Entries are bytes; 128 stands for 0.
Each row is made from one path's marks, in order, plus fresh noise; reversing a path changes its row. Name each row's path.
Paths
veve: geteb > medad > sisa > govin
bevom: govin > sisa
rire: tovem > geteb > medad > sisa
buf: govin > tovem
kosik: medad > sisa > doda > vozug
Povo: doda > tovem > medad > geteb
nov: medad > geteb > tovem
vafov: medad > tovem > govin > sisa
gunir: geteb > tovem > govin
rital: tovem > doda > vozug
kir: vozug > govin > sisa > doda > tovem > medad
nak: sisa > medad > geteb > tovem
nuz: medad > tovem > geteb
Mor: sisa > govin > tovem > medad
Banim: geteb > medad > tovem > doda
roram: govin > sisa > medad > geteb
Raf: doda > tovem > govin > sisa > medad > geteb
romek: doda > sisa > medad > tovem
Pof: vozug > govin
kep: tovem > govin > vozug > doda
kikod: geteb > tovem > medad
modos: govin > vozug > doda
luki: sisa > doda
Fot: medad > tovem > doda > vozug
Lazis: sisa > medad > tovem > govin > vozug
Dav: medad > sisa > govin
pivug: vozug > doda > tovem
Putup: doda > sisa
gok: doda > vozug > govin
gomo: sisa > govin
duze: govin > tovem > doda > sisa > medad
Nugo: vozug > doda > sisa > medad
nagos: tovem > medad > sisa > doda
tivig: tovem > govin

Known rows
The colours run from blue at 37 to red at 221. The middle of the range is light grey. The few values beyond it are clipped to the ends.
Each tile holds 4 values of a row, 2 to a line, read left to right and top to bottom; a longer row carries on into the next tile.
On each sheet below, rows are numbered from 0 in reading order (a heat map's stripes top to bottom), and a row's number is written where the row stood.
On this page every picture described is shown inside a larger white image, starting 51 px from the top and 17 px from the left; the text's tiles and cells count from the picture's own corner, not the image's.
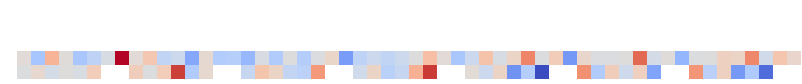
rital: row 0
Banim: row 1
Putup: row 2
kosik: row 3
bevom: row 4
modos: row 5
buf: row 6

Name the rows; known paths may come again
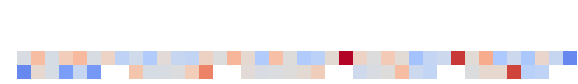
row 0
Mor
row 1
nuz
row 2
rital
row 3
rire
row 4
veve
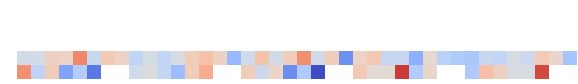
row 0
buf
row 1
Dav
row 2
bevom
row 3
Banim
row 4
romek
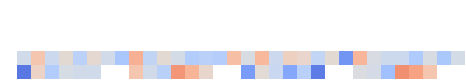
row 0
nak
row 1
pivug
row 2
gomo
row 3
Nugo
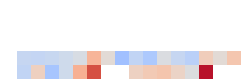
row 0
kosik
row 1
Povo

